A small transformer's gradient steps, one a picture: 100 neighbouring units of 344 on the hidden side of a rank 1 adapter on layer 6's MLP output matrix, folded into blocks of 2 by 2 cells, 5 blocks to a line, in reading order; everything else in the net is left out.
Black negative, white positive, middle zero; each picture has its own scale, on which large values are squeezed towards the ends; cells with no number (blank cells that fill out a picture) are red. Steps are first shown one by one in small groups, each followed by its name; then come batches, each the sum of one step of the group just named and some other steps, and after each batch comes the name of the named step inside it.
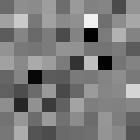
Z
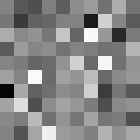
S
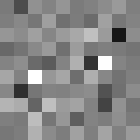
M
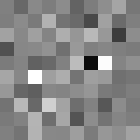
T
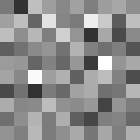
Z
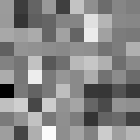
S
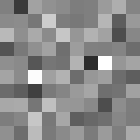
Z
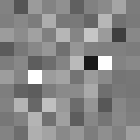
T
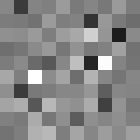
M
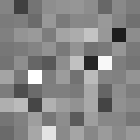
M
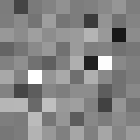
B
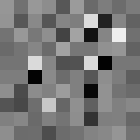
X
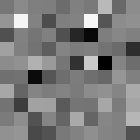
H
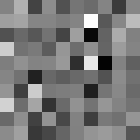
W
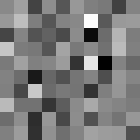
W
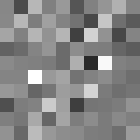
H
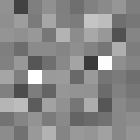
W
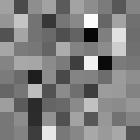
X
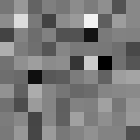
H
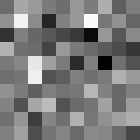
H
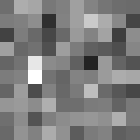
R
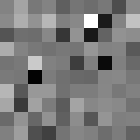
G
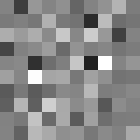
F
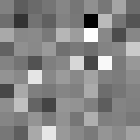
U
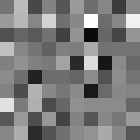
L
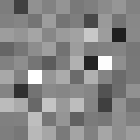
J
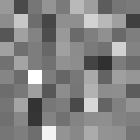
R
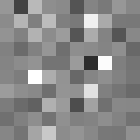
G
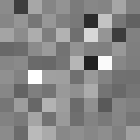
J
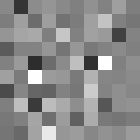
F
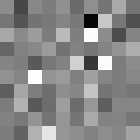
U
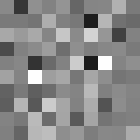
F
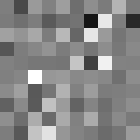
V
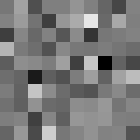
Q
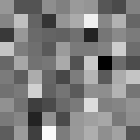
Q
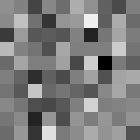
Q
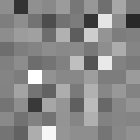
V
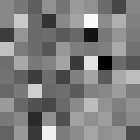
Q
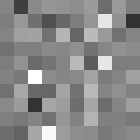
V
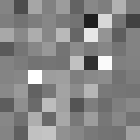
V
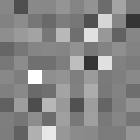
V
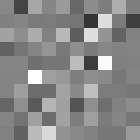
V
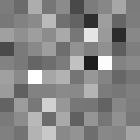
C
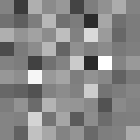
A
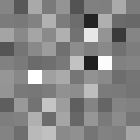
C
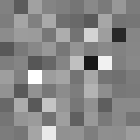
C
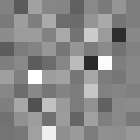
C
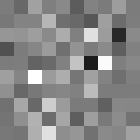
C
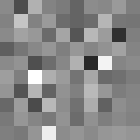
C
